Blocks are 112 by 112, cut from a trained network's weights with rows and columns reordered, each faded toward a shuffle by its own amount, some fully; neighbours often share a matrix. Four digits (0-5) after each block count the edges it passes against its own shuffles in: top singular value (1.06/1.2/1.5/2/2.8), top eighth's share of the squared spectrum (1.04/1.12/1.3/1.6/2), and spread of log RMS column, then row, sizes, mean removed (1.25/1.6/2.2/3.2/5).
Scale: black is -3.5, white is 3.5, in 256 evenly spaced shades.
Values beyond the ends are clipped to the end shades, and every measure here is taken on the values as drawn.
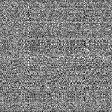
4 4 2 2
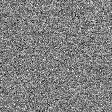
2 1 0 0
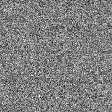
3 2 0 1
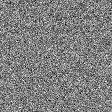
1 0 0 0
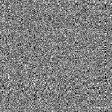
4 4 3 1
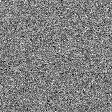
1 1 0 0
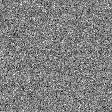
1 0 0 0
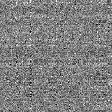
3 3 2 1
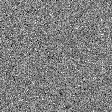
0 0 0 0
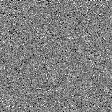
2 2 0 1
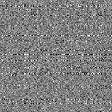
4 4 1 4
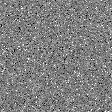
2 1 0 0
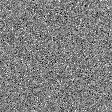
0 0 0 0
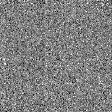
2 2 1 2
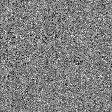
2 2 0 1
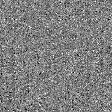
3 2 0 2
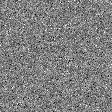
0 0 0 0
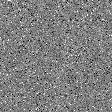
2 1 0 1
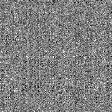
3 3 1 2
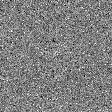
0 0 0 0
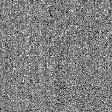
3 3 1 2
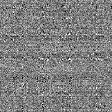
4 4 3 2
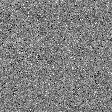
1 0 0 0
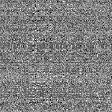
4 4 2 2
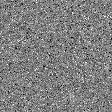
0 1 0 0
